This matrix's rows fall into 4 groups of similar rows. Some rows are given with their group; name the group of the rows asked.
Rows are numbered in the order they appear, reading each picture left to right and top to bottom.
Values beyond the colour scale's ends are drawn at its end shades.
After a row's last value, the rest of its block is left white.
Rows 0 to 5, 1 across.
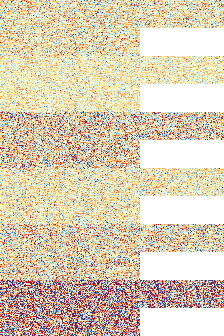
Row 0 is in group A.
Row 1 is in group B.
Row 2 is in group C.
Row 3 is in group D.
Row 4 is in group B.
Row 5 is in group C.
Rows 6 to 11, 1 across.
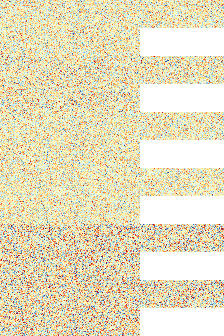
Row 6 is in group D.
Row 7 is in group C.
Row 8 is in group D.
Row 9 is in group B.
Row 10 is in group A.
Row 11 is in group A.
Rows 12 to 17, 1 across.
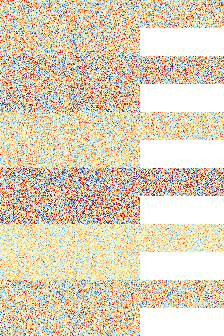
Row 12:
A
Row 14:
B
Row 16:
B
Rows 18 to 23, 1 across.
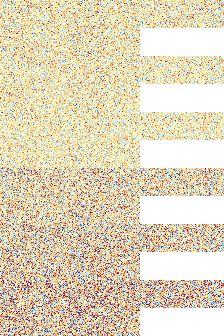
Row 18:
A
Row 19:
A
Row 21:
C
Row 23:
A
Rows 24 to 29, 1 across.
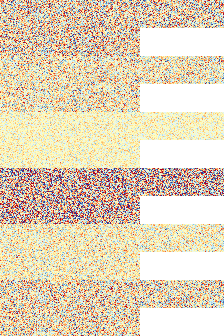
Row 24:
A
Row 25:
A
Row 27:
C
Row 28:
A
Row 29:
A
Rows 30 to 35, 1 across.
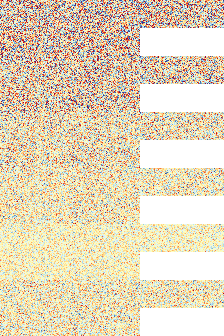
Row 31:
C
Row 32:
C
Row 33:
A
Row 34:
A
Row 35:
B
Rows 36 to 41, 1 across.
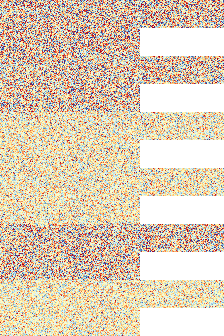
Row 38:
C
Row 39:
D
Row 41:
A
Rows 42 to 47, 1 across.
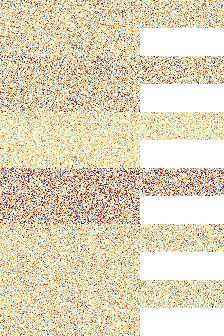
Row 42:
C
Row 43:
C
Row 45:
A
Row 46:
B
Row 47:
B
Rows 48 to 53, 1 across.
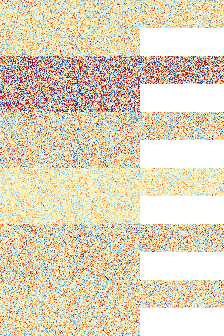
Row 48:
C
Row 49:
B
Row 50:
B
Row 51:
B
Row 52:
D
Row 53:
A
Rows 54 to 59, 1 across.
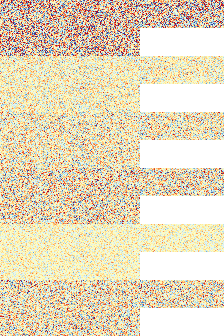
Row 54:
A
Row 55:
D
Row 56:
D
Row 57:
A
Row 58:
D
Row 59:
C
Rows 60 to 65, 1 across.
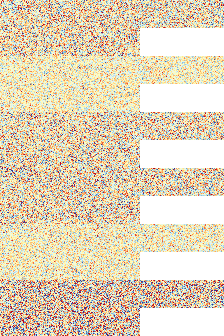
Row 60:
A
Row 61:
D
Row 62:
C
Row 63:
C
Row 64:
C
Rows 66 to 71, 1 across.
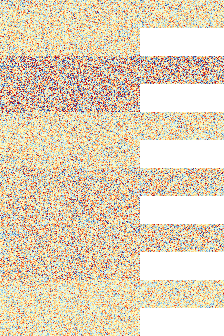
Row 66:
C
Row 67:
B
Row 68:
C
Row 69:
D
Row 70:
B
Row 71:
B
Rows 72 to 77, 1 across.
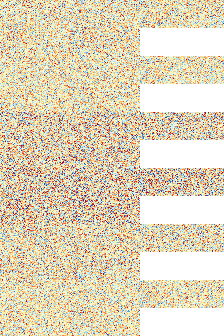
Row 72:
D
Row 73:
D
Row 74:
C
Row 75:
D
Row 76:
B
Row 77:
D
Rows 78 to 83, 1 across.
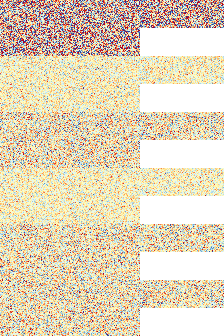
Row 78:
D
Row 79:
D
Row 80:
D
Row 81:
A
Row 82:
B
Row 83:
D
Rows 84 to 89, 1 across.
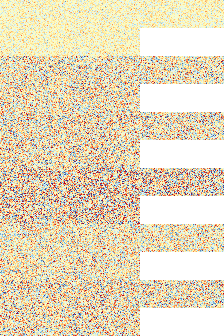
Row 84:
D
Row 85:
D
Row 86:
A
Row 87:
A
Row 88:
B
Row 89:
A
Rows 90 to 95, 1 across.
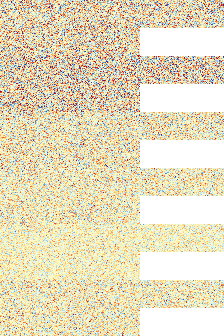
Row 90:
A
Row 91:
B
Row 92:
D
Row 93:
C
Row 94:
A
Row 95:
A
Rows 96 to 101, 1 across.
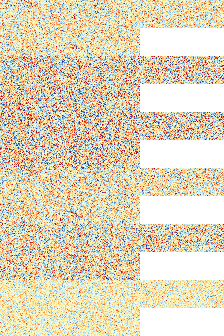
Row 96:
C
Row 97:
B
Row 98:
A
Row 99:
C
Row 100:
D
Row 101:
D
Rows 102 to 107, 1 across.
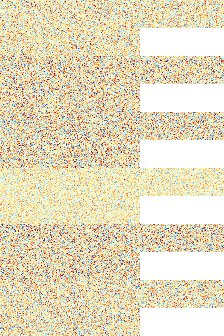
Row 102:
C
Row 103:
A
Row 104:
B
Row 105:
B
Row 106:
C
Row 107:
B
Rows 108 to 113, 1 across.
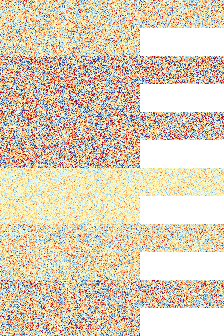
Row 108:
D
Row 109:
C
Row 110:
A
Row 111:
A
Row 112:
D
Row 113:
C
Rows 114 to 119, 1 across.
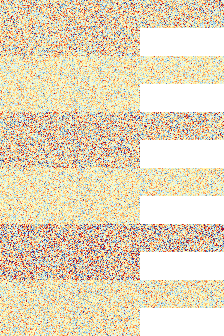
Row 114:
A
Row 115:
B
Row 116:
B
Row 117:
D
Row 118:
A
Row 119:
D
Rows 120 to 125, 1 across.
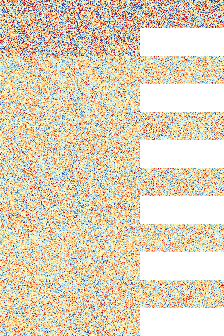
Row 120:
B
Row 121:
B
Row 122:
D
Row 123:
B
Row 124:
A
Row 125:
A
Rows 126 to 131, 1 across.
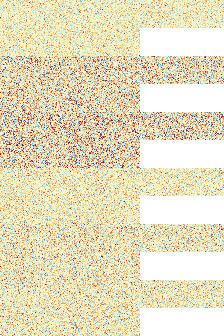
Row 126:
D
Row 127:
C
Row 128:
A
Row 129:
A
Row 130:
A
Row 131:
C
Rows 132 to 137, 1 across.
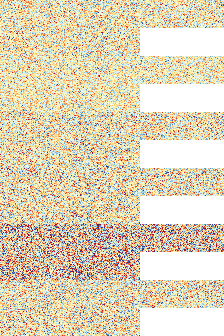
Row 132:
A
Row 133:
C
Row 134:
D
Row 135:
C
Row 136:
C
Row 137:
D
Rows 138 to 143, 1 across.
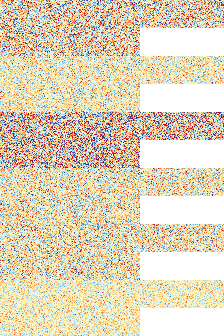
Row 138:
A
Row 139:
B
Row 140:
A
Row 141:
B
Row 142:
C
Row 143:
A
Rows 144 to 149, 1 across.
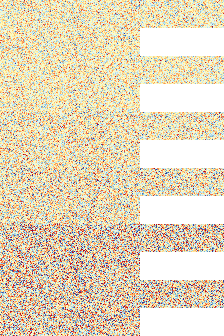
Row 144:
B
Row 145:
A
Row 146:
A
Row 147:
C
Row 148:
B
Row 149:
D
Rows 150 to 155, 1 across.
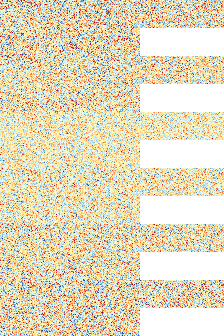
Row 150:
C
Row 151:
C
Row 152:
B
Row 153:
C
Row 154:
C
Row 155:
A
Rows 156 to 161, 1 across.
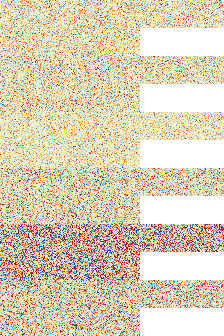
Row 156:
A
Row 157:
C
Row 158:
A
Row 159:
C
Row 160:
A
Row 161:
C
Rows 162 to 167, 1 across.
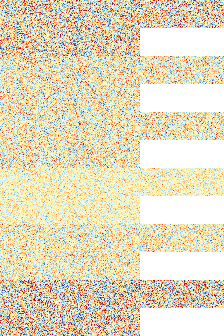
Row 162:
B
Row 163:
B
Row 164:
D
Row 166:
D
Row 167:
B
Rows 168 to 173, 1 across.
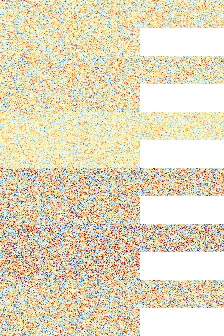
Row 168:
C
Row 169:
A
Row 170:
D
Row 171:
C
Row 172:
A
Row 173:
C
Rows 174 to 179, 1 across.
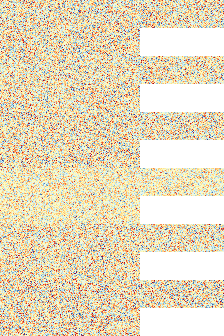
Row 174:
D
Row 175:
D
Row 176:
C
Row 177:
A
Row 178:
A
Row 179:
B
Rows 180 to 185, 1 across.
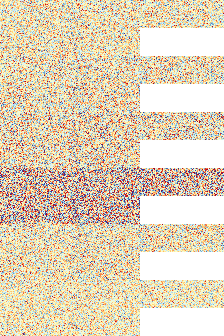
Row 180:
B
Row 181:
D
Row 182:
A
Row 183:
D
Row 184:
D
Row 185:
C
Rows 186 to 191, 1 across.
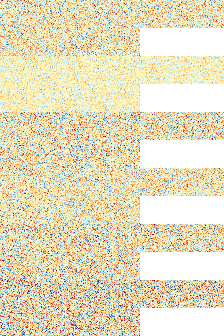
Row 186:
C
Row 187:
B
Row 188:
B
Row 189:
D
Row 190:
C
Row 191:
C
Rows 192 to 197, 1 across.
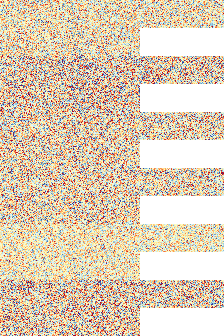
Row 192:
B
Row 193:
D
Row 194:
A
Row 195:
A
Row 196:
A
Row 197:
A
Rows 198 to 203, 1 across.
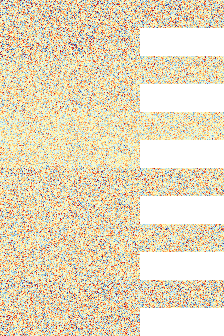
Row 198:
C
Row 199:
C
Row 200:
B
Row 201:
C
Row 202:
A
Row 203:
C
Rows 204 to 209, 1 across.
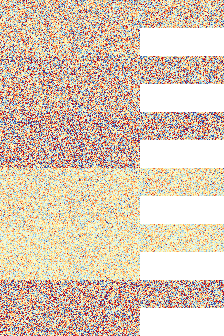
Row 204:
D
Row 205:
C
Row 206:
B
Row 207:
D
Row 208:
D
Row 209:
A
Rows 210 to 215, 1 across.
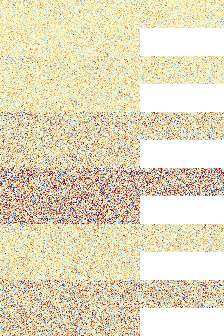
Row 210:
D
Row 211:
C
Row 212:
C
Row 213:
A
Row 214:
C
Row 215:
B
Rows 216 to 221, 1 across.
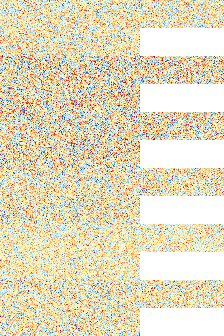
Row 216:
B
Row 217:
C
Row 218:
D
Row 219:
D
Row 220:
A
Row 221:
C
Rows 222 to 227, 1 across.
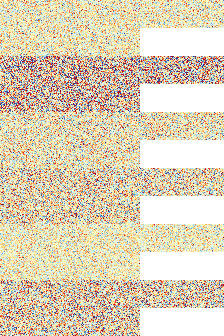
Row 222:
B
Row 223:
B
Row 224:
D
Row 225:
C
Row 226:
B
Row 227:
A
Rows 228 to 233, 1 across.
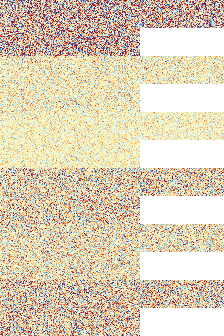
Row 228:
C
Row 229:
C
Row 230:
C
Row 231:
D
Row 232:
C
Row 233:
D
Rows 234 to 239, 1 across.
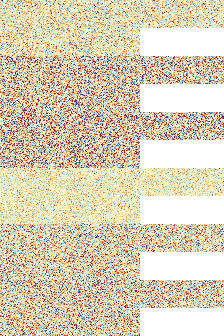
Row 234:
C
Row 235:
C
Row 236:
A
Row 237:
B
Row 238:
D
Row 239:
C
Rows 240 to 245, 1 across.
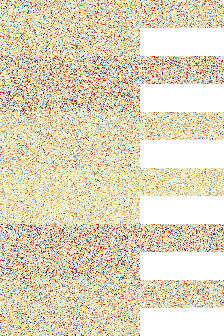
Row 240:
C
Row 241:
C
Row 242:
B
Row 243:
C
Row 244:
C
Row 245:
B
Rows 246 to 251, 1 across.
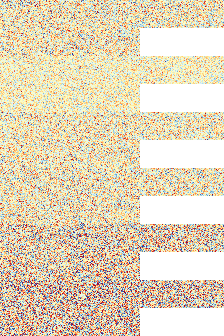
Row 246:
C
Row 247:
D
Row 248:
C
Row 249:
B
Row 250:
D
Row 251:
C
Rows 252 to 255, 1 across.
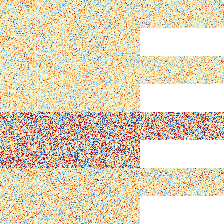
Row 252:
A
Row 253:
A
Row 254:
B
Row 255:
A
